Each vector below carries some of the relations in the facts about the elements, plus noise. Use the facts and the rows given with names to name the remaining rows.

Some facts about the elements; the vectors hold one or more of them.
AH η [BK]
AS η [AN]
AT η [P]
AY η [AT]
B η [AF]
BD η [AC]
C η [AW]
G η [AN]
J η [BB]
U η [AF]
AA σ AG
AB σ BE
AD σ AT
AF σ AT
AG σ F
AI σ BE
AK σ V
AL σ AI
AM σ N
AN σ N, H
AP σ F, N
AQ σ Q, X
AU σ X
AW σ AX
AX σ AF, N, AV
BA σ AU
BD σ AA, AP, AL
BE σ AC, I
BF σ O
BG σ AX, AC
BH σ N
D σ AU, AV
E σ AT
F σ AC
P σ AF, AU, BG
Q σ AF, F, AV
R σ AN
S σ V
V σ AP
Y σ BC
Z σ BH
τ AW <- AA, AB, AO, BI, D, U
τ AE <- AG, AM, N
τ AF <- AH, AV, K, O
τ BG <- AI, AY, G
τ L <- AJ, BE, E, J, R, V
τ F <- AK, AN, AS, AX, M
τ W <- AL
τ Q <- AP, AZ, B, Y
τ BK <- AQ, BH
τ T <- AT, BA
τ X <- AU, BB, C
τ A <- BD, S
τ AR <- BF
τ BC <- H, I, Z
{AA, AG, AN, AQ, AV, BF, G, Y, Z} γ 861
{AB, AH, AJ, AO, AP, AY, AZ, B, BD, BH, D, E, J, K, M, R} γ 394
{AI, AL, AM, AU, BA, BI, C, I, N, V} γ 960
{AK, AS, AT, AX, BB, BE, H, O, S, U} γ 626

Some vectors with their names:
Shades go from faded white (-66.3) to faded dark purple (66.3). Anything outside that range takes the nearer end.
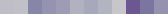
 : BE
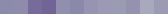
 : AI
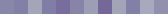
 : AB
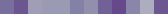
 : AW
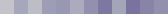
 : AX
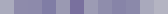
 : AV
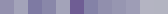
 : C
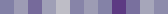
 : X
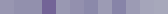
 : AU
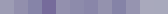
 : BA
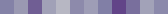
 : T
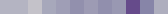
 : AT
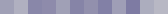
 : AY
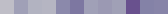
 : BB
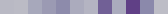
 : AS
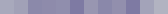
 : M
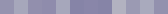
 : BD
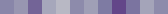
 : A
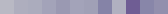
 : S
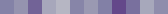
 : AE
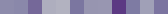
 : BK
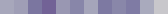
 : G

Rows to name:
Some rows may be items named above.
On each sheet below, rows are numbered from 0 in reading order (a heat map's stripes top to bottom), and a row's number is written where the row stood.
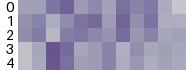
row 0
G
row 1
AO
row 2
D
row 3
V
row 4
V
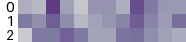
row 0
L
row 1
BG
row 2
AN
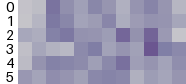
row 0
AJ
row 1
R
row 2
B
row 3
BB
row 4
AP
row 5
BD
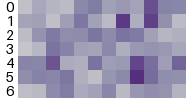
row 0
BB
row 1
U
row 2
N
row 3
R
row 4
AC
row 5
AF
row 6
E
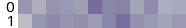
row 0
AH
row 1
BH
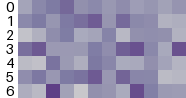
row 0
AG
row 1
BI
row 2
E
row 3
AW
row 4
J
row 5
BI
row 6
L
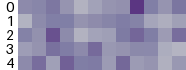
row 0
P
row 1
AM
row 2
F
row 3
I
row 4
AA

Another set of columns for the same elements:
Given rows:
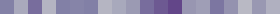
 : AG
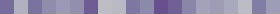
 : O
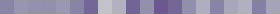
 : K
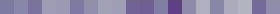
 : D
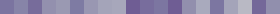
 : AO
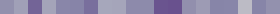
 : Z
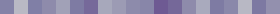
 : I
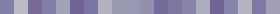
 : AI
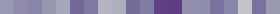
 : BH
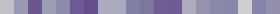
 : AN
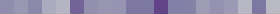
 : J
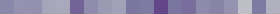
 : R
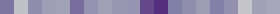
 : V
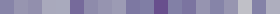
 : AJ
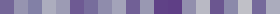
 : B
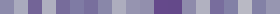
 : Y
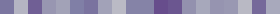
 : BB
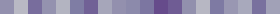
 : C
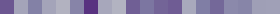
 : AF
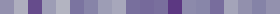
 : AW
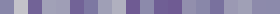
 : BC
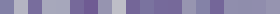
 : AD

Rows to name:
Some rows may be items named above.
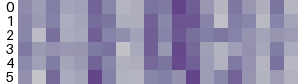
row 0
BD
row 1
AY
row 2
L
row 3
AH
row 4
BD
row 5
F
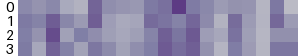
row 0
J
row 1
AB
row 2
AA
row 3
BI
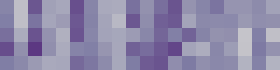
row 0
AC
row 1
BK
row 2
BE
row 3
U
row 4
E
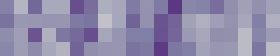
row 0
BG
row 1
AH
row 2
G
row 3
J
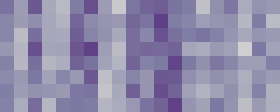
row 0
AT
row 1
J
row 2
L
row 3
AS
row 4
P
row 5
AV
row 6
AH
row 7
AG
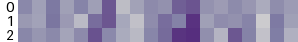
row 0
AV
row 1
AX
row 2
AP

